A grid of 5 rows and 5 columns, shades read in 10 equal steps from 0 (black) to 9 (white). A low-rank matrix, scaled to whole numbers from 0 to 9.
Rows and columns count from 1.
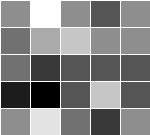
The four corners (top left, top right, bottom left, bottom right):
5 5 5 5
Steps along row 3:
down up same same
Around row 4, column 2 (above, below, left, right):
2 8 1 3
